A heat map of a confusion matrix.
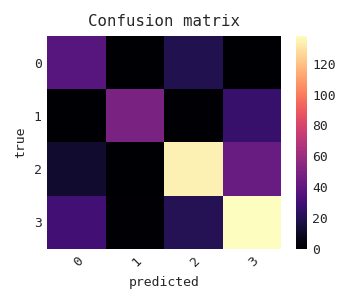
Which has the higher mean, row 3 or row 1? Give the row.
3
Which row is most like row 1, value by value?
0
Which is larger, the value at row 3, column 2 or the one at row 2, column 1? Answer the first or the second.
the first
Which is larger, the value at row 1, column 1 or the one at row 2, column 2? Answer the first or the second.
the second
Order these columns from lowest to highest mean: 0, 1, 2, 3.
1, 0, 2, 3
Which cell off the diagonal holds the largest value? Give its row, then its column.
2, 3
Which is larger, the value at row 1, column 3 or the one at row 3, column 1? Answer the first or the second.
the first
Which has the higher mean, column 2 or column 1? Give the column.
2
